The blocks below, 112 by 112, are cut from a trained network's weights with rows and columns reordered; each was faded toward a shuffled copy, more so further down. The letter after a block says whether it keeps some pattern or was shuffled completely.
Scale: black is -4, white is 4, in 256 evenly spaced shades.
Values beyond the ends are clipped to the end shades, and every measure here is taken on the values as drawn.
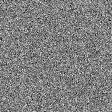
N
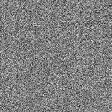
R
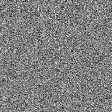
R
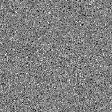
R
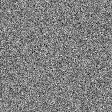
N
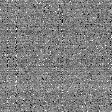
R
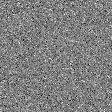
N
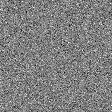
N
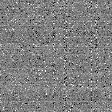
R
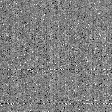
R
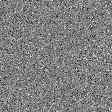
N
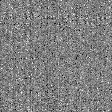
R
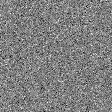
N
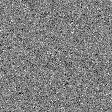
N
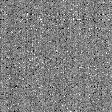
R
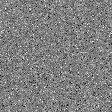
N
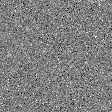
N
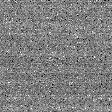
R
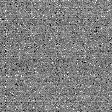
R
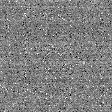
R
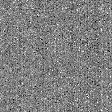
R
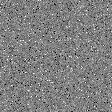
N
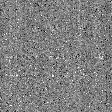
R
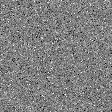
N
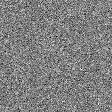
N
